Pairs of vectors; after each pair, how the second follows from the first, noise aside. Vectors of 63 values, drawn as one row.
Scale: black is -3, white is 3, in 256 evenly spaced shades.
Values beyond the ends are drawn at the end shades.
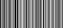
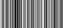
sign-scrambled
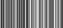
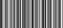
shuffled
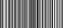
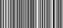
sign-scrambled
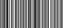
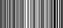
shuffled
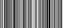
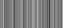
shrunk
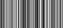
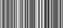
sign-scrambled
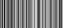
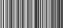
sign-scrambled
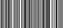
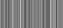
shrunk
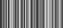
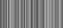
shrunk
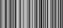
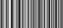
shuffled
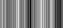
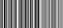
shuffled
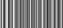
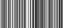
shuffled
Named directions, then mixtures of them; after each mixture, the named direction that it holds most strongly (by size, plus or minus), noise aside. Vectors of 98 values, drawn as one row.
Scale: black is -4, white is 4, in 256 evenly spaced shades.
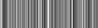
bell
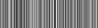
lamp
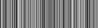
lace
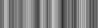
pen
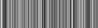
bell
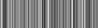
bell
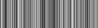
lace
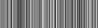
lamp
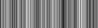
pen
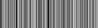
bell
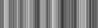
pen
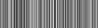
lamp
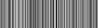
lamp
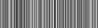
lamp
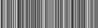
lace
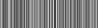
lamp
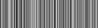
lamp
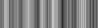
pen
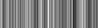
bell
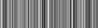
bell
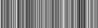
lace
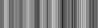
pen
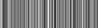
bell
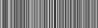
lamp
